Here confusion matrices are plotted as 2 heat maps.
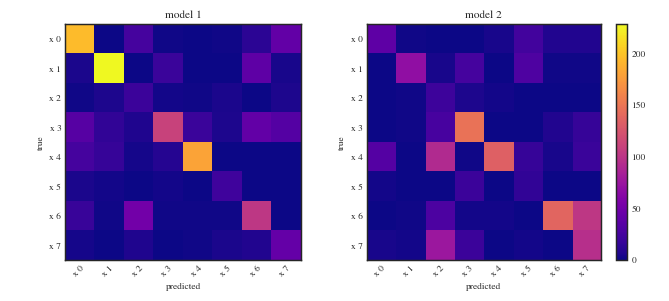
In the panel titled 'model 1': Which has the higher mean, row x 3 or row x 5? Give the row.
x 3
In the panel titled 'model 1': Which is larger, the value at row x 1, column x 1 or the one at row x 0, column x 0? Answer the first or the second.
the first
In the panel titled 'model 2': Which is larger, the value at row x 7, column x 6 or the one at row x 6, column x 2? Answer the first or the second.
the second
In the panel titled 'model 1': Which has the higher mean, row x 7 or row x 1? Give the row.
x 1
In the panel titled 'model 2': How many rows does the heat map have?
8
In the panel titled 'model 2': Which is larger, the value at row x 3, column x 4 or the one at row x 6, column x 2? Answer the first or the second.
the second
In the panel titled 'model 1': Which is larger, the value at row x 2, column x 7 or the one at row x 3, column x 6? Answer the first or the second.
the second
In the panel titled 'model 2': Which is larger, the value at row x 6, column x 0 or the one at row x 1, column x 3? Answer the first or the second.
the second
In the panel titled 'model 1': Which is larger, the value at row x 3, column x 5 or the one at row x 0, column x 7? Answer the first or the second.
the second
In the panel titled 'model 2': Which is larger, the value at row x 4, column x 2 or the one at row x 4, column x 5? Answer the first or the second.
the first
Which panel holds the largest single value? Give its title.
model 1
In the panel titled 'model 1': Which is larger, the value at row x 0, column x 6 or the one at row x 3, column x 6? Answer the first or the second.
the second
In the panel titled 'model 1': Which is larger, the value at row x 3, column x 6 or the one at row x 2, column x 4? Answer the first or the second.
the first
